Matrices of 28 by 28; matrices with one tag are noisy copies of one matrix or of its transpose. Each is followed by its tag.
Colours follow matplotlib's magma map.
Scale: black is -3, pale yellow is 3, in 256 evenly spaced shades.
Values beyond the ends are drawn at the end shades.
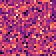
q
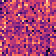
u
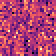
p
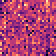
u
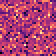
q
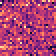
u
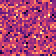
q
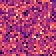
q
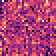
u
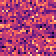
p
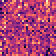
u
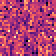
p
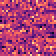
p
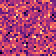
q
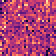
u
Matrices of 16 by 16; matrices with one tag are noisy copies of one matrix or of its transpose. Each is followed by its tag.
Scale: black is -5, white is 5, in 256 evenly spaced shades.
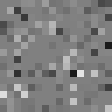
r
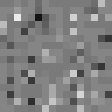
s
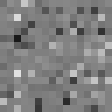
s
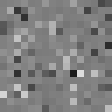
r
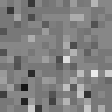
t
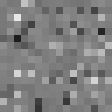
s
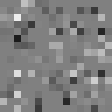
s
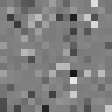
r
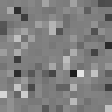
r
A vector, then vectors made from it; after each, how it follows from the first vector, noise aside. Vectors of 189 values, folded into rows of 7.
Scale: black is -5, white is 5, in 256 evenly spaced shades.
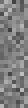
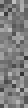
negated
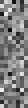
scaled up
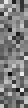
scaled up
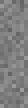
shrunk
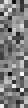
scaled up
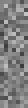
wrapped around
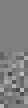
partly zeroed
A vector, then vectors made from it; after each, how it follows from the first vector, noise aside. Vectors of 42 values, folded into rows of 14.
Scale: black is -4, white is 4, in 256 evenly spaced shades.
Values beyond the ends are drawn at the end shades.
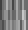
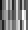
scaled up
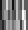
scaled up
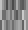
sign-scrambled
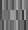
sign-scrambled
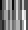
scaled up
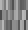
sign-scrambled
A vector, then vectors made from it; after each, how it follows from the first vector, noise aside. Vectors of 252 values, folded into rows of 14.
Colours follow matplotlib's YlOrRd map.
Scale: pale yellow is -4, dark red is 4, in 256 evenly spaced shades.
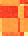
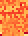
sign-scrambled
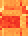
wrapped around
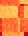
negated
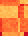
negated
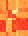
wrapped around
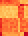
negated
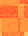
shrunk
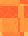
shrunk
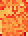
sign-scrambled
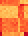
negated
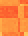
shrunk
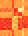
wrapped around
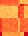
negated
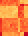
negated
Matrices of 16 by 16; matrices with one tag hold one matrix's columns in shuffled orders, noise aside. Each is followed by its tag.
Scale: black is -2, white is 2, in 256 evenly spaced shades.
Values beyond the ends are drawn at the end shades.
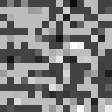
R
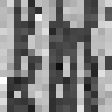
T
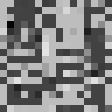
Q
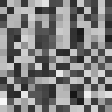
Q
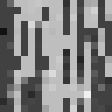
T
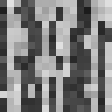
T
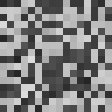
R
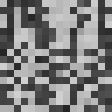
Q
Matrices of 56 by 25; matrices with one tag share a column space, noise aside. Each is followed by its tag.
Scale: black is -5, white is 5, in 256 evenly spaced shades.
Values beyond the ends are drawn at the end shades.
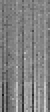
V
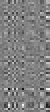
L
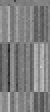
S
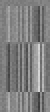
S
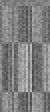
S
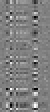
L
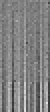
V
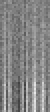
V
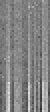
V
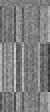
S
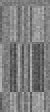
S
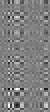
L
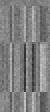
S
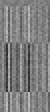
S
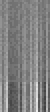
V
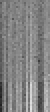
V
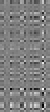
L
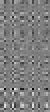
L
